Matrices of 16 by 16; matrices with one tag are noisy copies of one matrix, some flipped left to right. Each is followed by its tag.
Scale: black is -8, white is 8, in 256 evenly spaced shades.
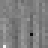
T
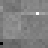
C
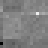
C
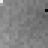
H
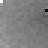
H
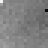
H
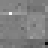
C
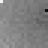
H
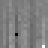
T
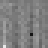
T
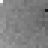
H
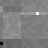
C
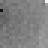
H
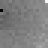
H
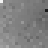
H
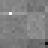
C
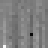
T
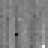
T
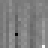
T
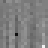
T
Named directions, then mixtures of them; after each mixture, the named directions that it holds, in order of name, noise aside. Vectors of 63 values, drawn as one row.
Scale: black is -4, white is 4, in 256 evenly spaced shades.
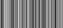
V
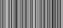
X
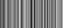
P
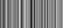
P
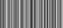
P, X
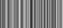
P, X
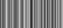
P, X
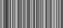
V, X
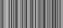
V, X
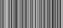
X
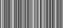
V, X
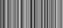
P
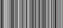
V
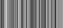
P, V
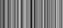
P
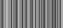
V, X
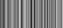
P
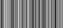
V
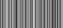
X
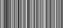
V, X
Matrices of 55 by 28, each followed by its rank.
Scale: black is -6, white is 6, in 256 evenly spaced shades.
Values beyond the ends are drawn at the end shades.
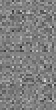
five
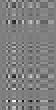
one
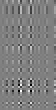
one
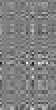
two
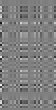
one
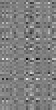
two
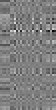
two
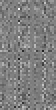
five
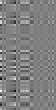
one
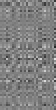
two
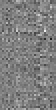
five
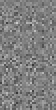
five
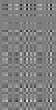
one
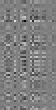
two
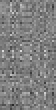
five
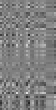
two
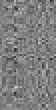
five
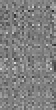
five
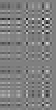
one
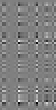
one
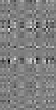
two
